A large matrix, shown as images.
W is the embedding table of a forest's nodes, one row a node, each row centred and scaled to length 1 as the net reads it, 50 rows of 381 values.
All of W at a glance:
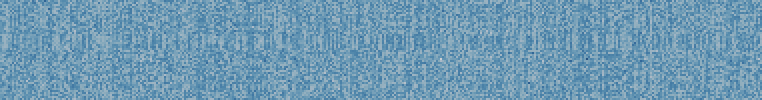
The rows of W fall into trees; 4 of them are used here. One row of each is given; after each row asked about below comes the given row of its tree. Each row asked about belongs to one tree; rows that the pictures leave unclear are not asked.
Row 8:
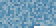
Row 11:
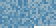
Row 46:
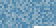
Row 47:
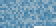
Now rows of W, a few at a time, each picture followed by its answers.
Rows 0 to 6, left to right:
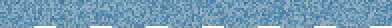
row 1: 47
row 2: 46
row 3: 8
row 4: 46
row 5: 8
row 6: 46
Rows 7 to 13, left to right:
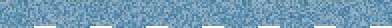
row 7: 11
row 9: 8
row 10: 8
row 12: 11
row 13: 8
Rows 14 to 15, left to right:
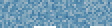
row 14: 46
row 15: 11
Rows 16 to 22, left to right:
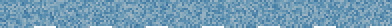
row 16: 47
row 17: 46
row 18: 46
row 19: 46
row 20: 46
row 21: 46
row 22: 46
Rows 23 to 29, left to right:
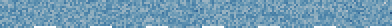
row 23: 46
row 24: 46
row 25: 47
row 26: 11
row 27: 47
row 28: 47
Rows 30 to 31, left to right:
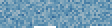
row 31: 46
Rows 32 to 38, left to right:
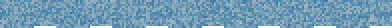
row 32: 8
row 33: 11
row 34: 47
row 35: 8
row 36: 11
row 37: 8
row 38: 47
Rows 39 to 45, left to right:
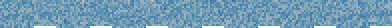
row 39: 47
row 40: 8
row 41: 11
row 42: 8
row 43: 8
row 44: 8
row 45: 47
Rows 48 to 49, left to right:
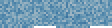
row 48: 46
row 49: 11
